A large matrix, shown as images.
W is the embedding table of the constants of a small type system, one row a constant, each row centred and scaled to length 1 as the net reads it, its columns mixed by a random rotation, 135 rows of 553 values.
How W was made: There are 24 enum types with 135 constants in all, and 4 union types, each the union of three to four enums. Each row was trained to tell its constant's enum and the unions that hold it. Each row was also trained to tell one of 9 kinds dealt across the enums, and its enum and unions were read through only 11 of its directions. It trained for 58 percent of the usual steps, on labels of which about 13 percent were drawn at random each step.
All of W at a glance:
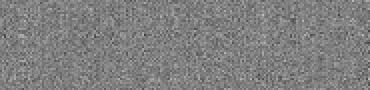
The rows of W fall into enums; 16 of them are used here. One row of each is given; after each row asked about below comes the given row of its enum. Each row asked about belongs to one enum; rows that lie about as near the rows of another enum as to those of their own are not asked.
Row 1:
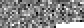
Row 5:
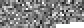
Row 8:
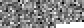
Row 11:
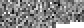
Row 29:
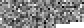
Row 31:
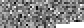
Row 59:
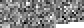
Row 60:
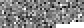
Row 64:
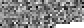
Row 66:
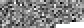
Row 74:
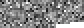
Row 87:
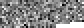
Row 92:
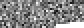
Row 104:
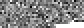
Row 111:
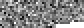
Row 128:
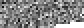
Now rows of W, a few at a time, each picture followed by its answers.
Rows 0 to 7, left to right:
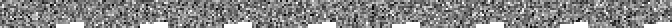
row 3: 128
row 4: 31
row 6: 64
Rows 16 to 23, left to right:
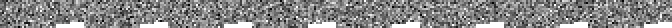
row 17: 74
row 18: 5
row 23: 92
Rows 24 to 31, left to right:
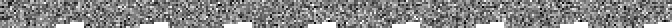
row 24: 128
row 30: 74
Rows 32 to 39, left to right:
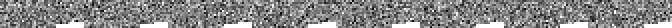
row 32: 59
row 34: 128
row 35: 64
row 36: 74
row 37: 64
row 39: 29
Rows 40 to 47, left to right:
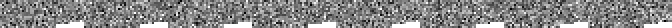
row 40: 11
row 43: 92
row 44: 11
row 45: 8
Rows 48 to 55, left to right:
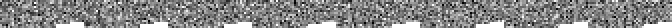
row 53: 111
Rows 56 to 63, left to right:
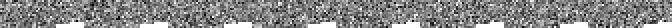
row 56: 59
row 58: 74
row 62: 5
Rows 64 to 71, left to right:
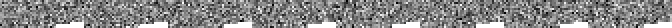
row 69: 29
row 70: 104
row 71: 5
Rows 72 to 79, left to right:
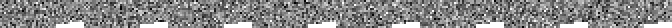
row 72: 11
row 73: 31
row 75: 111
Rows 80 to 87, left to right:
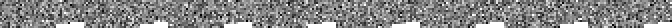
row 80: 8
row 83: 8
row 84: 92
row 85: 5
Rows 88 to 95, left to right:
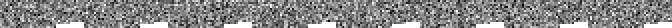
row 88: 74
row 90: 92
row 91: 59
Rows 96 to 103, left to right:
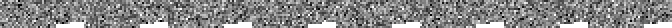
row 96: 5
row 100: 59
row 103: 11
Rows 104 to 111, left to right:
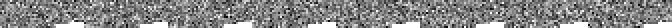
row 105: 59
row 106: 11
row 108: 111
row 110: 8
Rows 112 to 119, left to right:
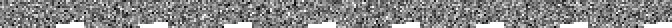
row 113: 104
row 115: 64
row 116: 59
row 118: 111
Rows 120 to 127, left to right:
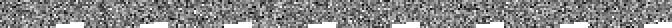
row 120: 5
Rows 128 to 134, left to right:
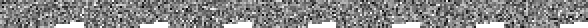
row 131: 29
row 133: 74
